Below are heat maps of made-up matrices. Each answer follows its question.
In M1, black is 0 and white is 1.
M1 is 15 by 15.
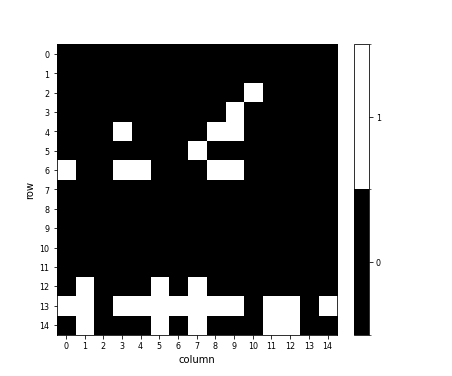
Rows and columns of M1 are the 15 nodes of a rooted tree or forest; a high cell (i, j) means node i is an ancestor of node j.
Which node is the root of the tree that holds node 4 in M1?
13
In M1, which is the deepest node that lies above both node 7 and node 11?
14
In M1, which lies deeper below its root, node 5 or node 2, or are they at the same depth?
node 5
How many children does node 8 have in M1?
0
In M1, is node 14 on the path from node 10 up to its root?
no
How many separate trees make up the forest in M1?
2
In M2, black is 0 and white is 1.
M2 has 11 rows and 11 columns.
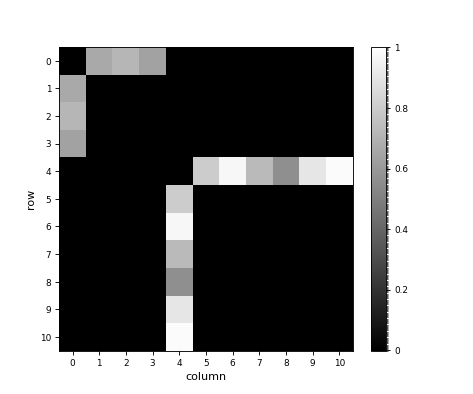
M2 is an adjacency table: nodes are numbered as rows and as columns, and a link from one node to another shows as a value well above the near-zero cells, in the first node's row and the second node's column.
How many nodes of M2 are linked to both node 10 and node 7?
1
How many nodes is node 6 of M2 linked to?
1
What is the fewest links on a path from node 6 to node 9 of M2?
2
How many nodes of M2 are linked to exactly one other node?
9
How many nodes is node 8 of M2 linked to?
1
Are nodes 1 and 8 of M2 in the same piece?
no
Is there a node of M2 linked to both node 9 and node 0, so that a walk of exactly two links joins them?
no
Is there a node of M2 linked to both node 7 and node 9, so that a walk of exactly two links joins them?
yes
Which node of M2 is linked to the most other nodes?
node 4
